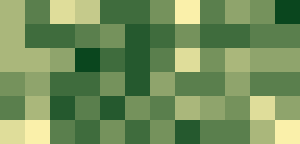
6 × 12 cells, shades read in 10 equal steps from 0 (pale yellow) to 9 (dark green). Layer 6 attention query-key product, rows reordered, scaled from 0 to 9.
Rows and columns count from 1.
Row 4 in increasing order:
4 4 4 5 5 6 6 6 6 7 7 8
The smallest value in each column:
1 0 1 2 5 5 4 0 4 3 1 0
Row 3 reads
3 3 4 9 7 8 6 1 5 3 4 4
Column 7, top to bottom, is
5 7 6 4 6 5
